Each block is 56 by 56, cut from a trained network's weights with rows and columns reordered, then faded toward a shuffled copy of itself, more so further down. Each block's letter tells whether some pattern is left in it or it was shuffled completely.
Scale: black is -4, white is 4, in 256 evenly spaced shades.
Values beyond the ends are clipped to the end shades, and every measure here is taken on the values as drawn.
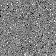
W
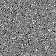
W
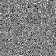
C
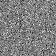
W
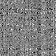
C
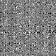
C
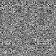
C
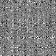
C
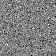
W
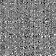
C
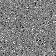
W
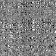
C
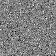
W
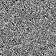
W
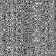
C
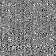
C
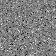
W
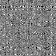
C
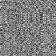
C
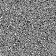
W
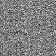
C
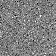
W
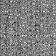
C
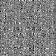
C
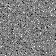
W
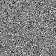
W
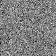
W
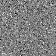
W
